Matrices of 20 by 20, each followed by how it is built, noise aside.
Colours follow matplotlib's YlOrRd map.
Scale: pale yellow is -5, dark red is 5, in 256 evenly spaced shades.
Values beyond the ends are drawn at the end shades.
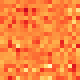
low rank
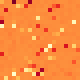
sparse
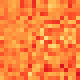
low rank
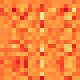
low rank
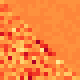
lower triangular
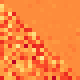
lower triangular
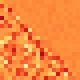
lower triangular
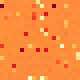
sparse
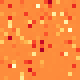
sparse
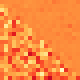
lower triangular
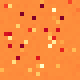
sparse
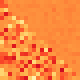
lower triangular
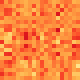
low rank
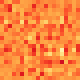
low rank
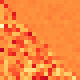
lower triangular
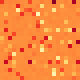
sparse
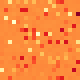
sparse
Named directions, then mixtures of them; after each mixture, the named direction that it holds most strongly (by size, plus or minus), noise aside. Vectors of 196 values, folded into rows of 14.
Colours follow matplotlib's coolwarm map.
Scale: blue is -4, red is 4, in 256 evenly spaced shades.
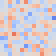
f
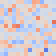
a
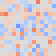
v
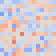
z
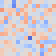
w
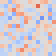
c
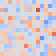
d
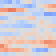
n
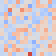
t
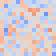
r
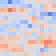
n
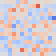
f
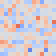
a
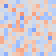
c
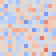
d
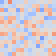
d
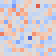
w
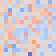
t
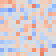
w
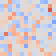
c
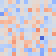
d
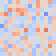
t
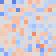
z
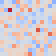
t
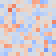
a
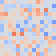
v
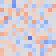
w
